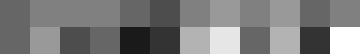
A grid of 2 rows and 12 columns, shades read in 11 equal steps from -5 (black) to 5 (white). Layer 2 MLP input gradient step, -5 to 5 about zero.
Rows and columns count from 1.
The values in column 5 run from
-4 to -1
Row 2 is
-1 1 -2 -1 -4 -3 2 4 -1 2 -3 5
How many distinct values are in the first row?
4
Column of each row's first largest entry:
8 12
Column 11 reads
-1 -3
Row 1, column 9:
0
